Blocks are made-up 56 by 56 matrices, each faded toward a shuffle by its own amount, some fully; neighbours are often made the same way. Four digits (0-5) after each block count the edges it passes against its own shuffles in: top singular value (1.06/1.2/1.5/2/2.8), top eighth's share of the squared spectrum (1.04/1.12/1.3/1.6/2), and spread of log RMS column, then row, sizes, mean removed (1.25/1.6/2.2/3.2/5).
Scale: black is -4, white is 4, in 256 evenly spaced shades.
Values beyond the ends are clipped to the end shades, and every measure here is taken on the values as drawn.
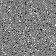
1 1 0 0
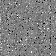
2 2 1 0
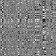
4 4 3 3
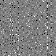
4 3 2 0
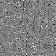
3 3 1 0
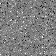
0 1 0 0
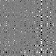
4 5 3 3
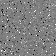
1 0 0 0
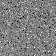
0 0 0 0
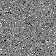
0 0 0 0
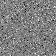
1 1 0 0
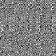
4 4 2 2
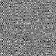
4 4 2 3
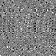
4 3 1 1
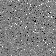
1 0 0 0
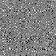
4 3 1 2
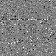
3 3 0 1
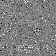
2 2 0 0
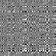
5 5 3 3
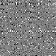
4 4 1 2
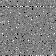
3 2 0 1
